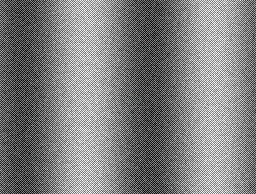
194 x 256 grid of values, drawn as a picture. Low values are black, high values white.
There is no seam. No row or column stands out. On average the colour sits 50% of the way up the scale. Upright stripes repeat 2 times across the table.
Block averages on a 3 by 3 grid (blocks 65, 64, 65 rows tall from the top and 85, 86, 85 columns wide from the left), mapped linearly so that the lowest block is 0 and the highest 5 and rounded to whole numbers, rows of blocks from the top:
0 0 5
0 0 5
0 0 5
